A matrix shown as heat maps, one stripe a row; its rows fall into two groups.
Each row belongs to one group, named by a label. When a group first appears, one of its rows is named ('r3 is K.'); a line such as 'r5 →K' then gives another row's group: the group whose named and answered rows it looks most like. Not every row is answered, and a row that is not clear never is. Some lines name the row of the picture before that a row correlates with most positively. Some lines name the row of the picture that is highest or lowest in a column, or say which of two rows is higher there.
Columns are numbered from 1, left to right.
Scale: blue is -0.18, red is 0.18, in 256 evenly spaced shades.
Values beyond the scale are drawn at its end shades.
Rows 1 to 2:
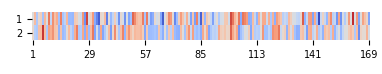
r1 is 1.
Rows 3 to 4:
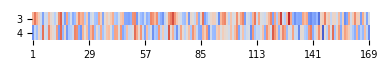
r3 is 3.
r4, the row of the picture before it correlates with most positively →2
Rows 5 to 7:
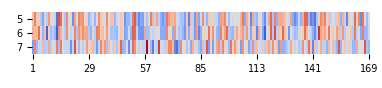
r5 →3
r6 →3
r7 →1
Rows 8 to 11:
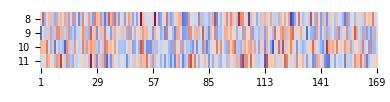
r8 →1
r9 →1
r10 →3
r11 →1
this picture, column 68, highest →10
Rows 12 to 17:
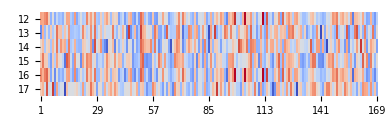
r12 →3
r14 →1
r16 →3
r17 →3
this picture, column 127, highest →13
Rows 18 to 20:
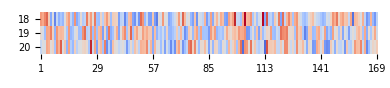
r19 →1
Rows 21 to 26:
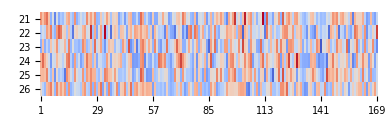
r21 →3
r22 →1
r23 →1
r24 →3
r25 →3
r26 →1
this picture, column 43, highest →26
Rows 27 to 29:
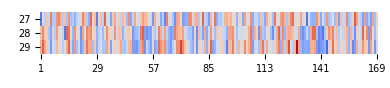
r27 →1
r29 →3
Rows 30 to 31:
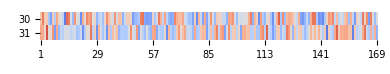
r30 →3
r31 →3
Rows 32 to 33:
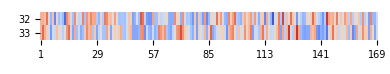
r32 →3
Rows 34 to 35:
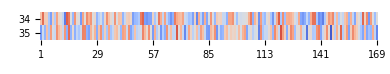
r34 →3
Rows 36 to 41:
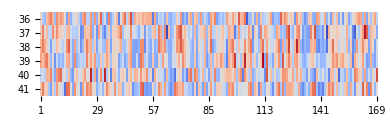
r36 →1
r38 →3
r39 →3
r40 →1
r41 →3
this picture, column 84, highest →40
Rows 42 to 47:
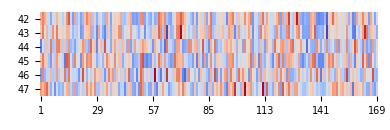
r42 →3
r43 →3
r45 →3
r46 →1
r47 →3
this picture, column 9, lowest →47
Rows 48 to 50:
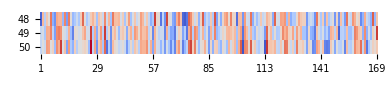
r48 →1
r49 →1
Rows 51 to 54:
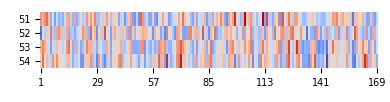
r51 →3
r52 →1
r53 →3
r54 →3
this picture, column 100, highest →54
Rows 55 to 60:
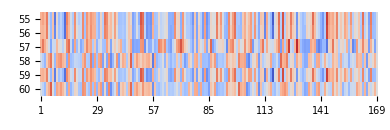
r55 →3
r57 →3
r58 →1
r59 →3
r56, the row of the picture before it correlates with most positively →51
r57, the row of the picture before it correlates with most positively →53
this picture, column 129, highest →57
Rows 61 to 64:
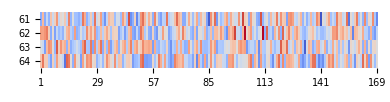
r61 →1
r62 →3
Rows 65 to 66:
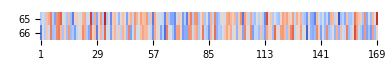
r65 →1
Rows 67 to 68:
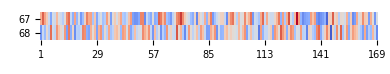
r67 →3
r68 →1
